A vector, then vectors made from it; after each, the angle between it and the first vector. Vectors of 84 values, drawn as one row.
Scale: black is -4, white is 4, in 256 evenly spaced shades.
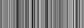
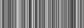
nearly opposite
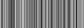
orthogonal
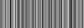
orthogonal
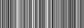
nearly opposite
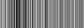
partly aligned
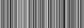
partly opposed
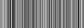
orthogonal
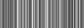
nearly opposite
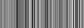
nearly parallel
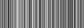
nearly opposite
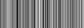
partly aligned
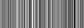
nearly opposite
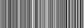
partly opposed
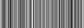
partly opposed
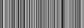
orthogonal
